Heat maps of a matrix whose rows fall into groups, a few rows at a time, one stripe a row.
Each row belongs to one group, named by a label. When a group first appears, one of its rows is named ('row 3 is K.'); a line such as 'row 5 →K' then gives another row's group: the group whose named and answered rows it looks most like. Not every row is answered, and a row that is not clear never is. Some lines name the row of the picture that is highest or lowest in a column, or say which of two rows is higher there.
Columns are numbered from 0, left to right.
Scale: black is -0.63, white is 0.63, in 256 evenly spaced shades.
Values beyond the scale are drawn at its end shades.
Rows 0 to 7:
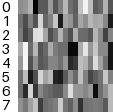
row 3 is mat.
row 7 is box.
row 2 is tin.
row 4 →mat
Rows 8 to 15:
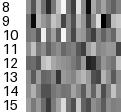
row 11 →mat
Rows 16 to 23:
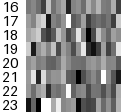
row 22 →box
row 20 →mat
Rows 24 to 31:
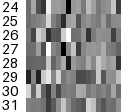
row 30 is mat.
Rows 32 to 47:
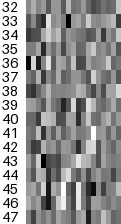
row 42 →tin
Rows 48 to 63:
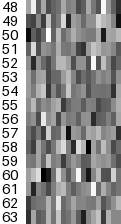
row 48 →mat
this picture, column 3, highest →56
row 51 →mat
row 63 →mat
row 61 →tin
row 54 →box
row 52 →tin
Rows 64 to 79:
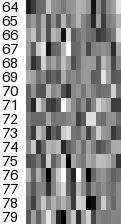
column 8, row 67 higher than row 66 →Yes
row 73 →box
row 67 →box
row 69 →mat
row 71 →box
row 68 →tin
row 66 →box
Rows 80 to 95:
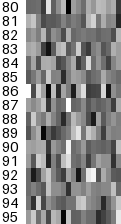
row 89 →mat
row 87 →box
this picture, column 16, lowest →86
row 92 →tin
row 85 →tin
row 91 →box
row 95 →box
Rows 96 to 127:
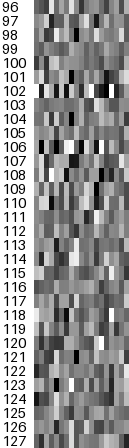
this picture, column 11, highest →102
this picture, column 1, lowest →106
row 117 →box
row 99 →box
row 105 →box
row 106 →tin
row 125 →tin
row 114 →box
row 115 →mat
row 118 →mat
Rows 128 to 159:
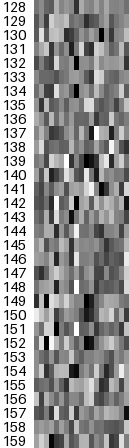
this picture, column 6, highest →139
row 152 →mat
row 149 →mat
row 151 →box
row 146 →box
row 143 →tin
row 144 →box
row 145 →box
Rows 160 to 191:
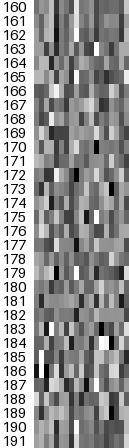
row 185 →mat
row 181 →tin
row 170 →box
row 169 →mat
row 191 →box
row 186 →mat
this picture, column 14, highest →184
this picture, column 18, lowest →185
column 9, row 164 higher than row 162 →Yes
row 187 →tin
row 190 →box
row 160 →box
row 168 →tin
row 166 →tin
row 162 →box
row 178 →mat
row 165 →box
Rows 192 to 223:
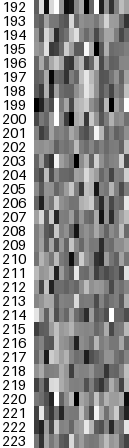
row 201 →tin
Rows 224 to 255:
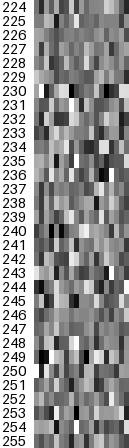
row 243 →mat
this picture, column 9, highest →240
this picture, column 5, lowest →240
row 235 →box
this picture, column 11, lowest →234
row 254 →box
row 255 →tin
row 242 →box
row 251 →tin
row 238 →tin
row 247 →tin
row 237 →tin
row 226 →mat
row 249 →tin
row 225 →box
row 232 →box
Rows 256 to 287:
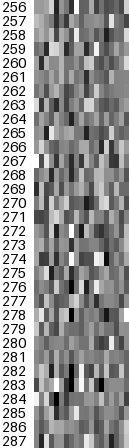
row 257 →mat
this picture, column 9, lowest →272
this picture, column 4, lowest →284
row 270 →mat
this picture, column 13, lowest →283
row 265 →mat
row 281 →tin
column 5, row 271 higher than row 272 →Yes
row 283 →tin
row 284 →mat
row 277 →box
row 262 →tin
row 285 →box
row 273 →box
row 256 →box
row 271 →tin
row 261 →mat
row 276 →tin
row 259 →tin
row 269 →mat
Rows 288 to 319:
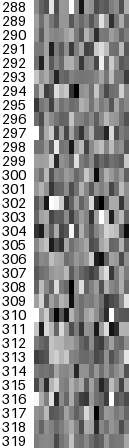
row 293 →mat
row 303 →mat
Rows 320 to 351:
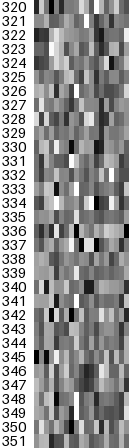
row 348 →box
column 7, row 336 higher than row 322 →Yes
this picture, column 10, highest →321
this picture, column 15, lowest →324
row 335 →box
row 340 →mat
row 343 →box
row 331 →box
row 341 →box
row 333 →box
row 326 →box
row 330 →tin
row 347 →mat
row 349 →box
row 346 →mat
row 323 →tin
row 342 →tin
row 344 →box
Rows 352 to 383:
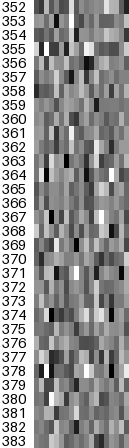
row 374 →mat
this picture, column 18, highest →378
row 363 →tin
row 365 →mat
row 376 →mat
